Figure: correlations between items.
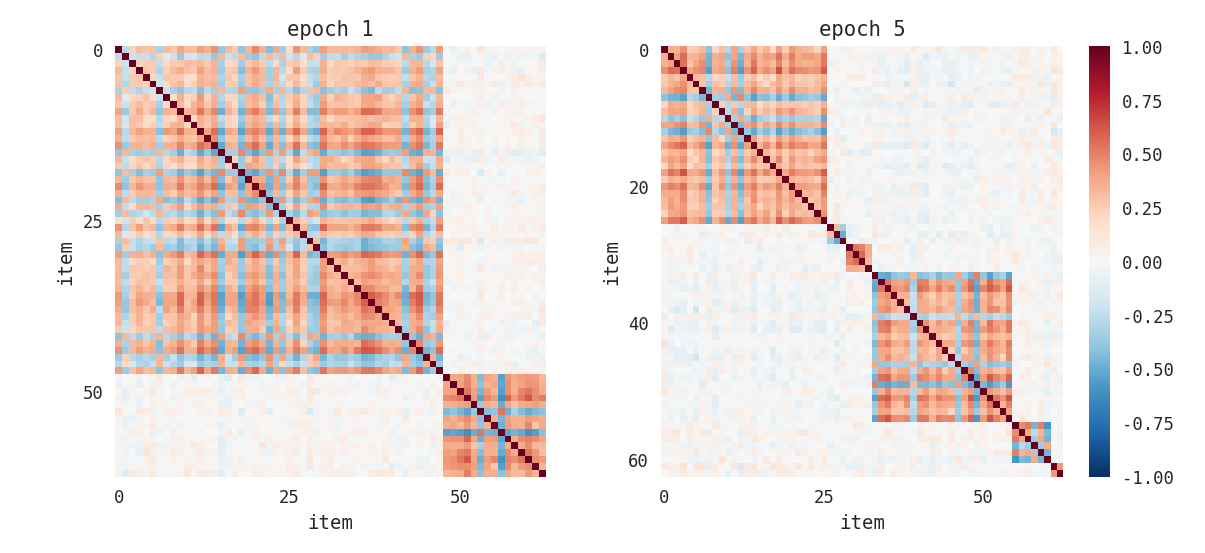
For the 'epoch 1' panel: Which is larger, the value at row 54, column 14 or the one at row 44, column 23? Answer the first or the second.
the second
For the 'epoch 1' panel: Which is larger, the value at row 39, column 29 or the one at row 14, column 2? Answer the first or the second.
the second
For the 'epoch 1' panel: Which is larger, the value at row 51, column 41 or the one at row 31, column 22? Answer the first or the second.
the first
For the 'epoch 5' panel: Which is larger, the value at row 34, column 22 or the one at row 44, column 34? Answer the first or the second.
the second
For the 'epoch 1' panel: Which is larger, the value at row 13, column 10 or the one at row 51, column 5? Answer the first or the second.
the first
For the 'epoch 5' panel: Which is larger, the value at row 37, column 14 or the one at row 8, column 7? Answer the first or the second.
the first
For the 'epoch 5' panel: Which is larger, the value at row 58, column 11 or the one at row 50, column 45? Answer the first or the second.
the second
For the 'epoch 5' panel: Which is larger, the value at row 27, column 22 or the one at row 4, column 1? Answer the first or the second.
the second
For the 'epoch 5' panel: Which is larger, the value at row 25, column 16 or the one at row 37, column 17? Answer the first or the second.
the first
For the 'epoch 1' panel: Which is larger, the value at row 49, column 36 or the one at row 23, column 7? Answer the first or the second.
the second
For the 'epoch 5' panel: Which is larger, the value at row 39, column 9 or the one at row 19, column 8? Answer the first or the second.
the second
